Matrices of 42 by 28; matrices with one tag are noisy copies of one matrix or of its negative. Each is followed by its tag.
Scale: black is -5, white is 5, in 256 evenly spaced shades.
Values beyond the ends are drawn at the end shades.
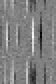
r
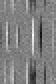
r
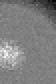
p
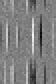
r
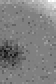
p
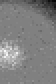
p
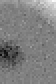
p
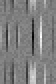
r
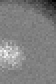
p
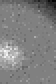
p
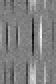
r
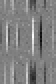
r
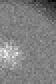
p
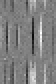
r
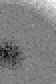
p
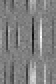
r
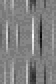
r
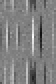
r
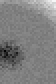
p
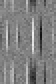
r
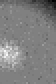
p
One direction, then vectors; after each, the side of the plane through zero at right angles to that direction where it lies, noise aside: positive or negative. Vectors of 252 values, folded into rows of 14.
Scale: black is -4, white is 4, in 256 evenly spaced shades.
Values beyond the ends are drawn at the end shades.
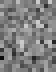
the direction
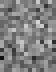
positive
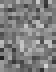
positive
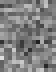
negative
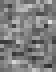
positive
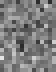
negative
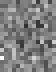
negative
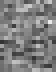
positive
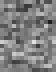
negative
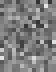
negative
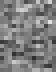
positive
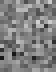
positive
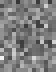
negative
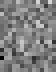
positive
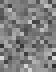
negative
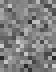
positive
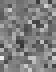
negative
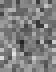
negative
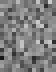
positive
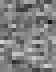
negative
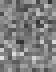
negative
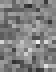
positive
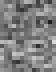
negative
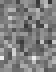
negative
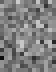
positive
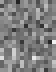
negative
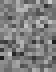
positive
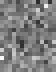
negative
